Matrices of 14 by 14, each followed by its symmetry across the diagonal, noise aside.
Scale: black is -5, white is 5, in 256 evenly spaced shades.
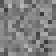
neither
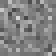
symmetric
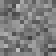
neither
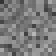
symmetric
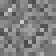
symmetric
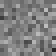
neither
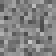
neither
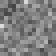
symmetric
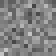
neither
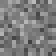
symmetric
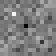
symmetric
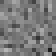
symmetric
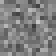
neither
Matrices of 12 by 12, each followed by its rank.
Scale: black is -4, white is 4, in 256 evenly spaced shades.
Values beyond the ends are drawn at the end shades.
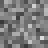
full rank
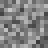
full rank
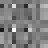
two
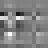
two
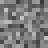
full rank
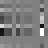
one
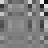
one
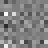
two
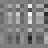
one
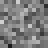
full rank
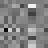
two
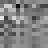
two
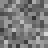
full rank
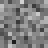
full rank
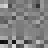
two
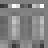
one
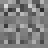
two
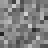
full rank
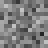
full rank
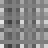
one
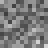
full rank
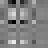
one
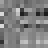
two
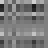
one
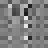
two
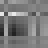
one
